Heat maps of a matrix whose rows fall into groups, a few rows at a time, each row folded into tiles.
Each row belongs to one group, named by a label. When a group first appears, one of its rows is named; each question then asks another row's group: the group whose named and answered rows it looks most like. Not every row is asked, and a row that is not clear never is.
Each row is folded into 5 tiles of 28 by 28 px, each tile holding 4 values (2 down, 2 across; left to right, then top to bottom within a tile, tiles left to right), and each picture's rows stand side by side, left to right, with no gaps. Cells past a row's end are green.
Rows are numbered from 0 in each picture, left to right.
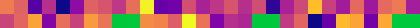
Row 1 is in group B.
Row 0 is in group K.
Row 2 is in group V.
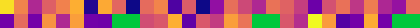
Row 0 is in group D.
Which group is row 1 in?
K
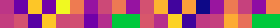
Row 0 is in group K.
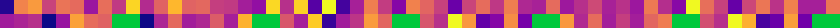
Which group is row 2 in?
K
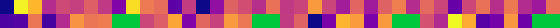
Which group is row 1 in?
K
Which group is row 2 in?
V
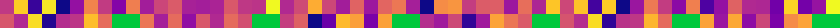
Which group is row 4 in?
K
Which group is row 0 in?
K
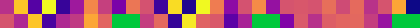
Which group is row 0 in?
K
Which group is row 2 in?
D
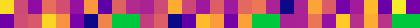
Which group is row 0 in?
B
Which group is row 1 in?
V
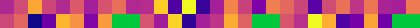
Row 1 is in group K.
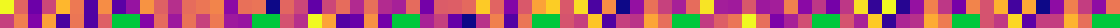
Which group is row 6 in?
K
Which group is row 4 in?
K
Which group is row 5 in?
B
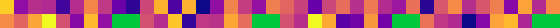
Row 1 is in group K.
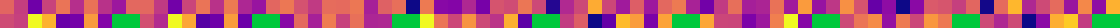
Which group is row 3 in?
B
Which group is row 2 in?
D
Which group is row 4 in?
V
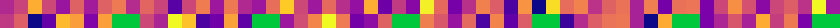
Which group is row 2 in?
B
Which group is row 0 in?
V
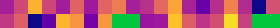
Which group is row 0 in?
V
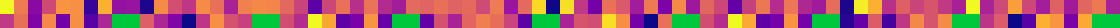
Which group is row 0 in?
D
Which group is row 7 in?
V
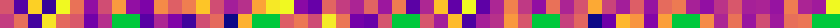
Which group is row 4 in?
V
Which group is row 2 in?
B
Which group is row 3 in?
K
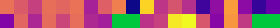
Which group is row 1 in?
B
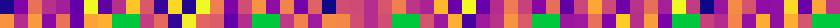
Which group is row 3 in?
K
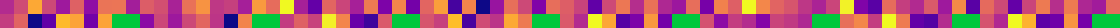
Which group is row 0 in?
V
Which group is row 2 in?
B
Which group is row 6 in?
B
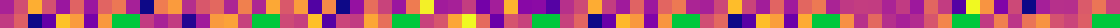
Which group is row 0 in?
V
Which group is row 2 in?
K
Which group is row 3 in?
B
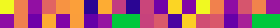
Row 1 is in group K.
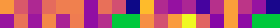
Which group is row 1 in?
B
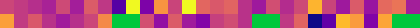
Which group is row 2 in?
V
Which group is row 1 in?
K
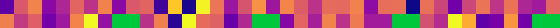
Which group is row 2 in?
D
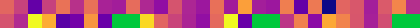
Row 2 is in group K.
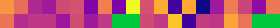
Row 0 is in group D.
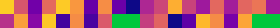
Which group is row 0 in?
D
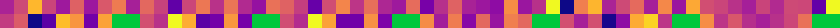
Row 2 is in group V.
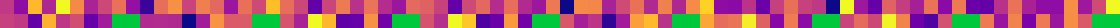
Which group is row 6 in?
B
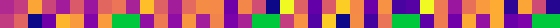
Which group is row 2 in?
D
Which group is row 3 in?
D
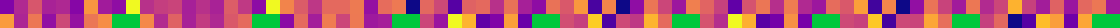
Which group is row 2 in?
D
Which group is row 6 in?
K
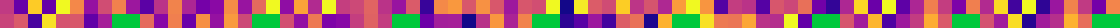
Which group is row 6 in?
K
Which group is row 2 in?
K
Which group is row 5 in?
B
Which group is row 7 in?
K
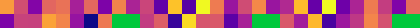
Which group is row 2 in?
K
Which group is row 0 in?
B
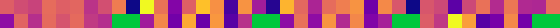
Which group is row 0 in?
D
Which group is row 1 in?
D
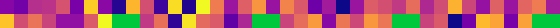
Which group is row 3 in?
V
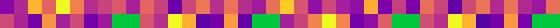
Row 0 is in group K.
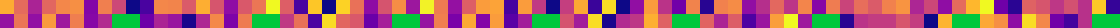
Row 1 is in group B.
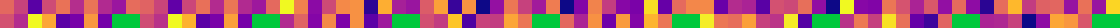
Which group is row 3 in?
K
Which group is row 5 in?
B
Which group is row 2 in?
D
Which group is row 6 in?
B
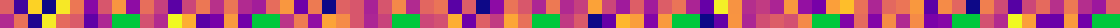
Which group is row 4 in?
V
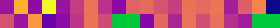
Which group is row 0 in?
K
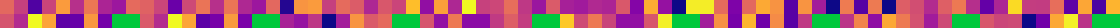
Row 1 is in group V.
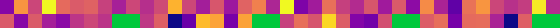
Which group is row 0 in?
K
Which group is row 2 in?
B
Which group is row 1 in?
V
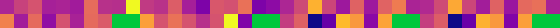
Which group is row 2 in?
V
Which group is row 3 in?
V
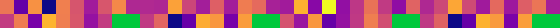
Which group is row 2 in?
K
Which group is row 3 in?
V
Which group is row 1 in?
V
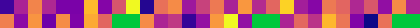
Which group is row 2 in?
B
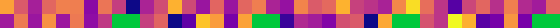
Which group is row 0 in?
D
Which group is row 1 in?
V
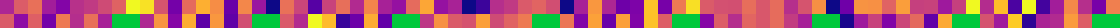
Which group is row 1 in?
D
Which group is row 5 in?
D
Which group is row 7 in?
K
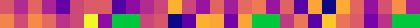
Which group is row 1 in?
V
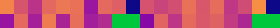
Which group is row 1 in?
D
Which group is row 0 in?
D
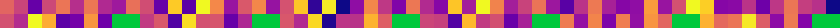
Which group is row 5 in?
B
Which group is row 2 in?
K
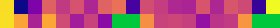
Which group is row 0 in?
B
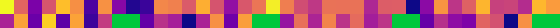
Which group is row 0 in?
D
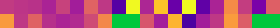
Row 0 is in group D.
